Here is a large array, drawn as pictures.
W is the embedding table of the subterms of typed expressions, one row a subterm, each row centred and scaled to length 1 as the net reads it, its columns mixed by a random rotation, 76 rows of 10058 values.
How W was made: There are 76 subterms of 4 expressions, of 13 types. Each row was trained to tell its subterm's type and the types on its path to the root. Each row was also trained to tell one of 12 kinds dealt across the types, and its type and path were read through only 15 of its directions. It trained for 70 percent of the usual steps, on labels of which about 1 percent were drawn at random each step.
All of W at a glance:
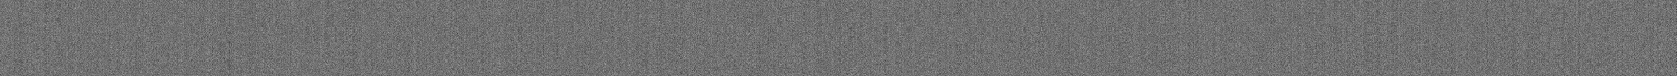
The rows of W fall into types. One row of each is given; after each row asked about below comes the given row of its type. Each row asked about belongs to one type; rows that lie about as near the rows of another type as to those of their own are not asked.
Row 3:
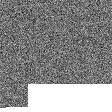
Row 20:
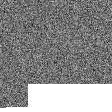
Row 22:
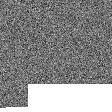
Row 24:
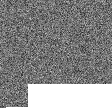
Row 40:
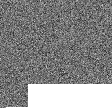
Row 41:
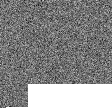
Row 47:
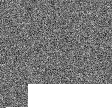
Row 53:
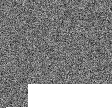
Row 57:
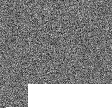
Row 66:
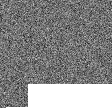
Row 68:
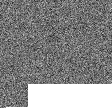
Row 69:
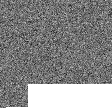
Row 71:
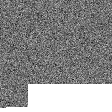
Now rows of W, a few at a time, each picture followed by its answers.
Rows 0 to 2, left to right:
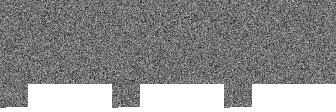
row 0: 71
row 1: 53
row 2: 69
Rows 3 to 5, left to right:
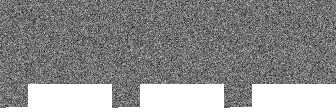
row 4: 47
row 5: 57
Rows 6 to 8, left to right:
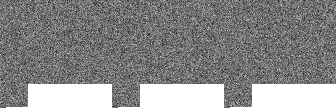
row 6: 3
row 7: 47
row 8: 20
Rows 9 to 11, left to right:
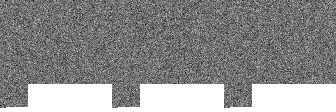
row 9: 53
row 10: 66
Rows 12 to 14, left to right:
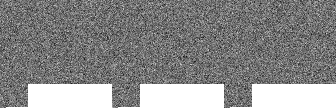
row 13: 47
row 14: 68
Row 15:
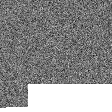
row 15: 22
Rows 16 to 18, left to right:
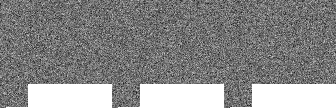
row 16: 66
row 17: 71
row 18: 3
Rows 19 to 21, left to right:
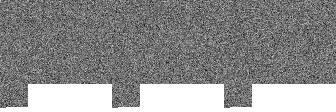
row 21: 3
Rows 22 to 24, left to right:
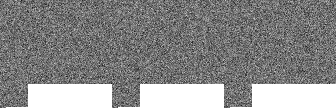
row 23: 53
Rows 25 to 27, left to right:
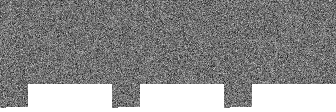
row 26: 22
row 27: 40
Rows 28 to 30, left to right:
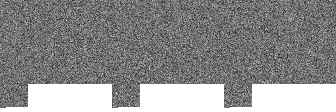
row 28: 41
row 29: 40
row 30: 40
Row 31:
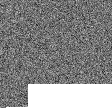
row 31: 66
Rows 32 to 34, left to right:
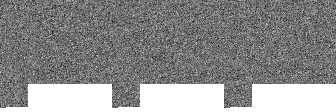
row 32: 53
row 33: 69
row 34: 22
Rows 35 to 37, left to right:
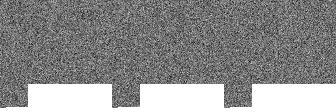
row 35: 20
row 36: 66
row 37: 40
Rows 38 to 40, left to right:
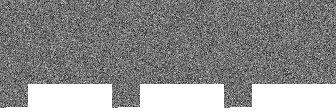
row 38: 40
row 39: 69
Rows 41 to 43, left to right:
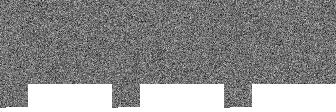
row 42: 53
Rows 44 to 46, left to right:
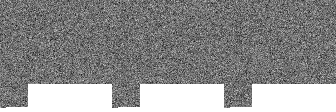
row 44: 71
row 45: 3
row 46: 47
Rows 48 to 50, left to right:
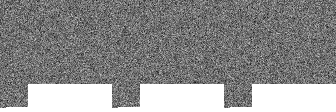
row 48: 40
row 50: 41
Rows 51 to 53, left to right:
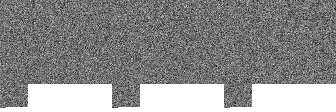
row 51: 3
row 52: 22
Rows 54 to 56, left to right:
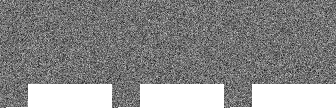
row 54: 47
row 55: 41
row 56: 68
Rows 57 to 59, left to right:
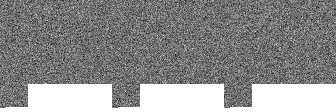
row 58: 47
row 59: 53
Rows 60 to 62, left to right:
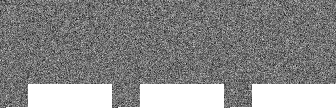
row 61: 53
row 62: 68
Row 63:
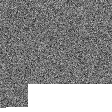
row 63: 3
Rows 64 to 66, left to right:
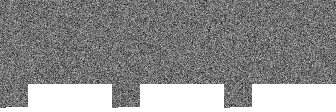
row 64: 41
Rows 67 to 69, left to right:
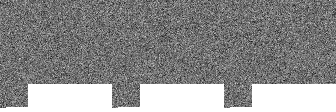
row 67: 22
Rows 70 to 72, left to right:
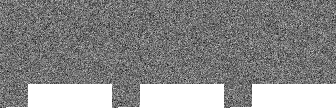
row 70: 3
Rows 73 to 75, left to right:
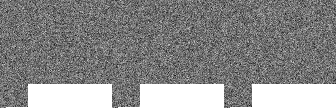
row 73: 47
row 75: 57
